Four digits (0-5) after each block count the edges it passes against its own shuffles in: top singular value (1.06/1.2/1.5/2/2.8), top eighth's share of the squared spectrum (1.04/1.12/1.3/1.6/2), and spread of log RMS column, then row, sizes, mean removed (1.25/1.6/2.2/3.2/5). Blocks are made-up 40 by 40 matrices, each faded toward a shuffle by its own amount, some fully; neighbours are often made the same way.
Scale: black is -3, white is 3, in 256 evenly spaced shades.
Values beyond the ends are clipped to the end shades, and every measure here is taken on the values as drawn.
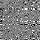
4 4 2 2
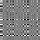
5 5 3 4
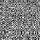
3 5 2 2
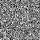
2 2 0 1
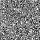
2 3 1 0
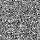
2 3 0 1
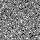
0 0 0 0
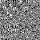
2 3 1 1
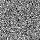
1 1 0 0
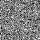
0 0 0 0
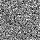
0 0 0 0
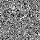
2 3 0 1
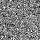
0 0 0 0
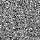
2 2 1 0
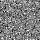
0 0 0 0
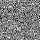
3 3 0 1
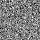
1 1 0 0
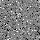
1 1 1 0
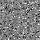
2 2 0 0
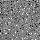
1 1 0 0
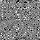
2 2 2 2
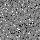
0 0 0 0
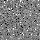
0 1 0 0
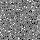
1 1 0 0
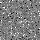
0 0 0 0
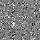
2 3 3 2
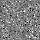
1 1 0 1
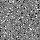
0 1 0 0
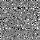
1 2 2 2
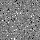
0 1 0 0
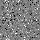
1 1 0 0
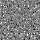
1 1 0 1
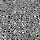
1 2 1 2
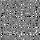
2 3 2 3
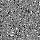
0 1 0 1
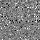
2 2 0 2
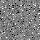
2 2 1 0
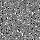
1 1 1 0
